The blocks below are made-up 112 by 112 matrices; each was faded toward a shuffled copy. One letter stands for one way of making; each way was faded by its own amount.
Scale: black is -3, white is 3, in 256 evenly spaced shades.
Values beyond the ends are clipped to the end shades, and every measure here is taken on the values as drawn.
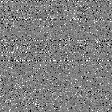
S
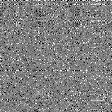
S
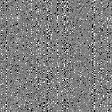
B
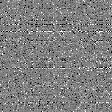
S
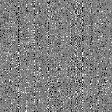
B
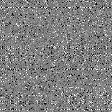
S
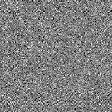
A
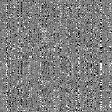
B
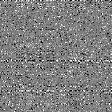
S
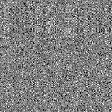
A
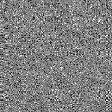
A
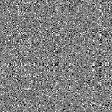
A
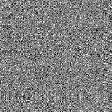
A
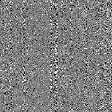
B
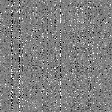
B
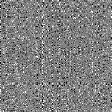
B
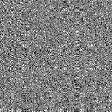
A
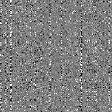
B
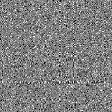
A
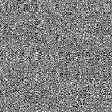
A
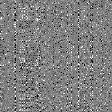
B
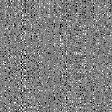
B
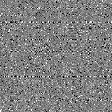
S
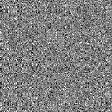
A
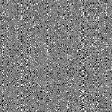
B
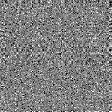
A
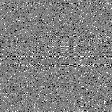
S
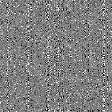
B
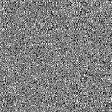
A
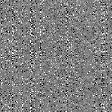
B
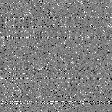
S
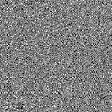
A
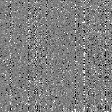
B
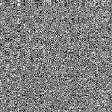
A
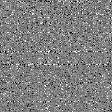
S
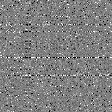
S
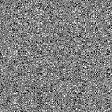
A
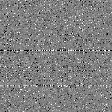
S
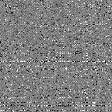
S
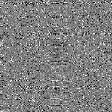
S
